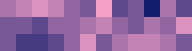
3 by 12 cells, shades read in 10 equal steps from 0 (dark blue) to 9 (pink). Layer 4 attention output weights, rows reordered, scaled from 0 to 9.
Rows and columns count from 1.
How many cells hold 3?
4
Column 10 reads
0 6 7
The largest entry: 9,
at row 1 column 7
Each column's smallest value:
4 2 2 3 5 4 4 3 4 0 5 3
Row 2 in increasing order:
3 4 4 4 5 5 5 5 6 6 7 8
